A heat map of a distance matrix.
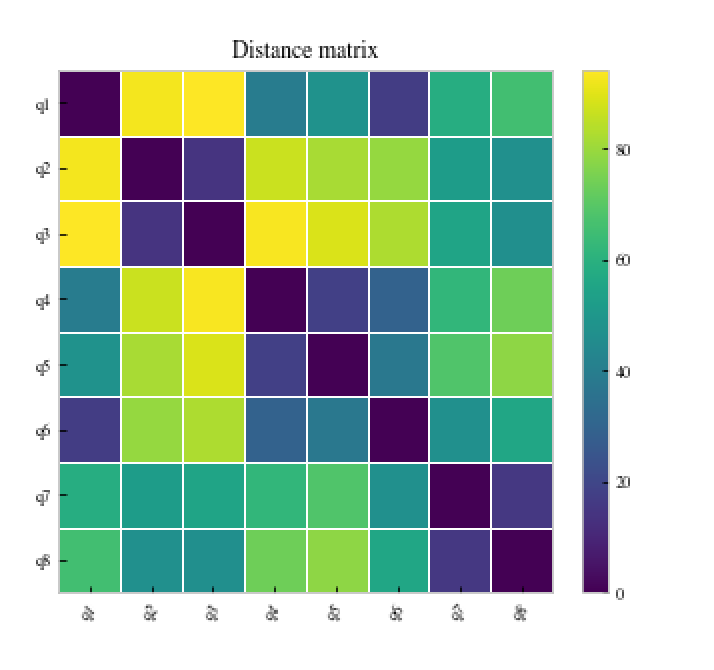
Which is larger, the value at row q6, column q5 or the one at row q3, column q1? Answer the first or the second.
the second
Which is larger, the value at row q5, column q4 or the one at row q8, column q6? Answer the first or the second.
the second
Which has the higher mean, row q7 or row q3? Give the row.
q3
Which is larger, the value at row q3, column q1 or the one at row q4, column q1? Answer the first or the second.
the first
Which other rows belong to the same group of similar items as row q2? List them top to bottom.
q3
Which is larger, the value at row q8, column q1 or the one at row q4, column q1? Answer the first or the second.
the first
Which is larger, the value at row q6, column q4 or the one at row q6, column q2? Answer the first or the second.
the second
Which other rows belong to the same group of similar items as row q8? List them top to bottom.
q7
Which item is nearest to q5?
q4
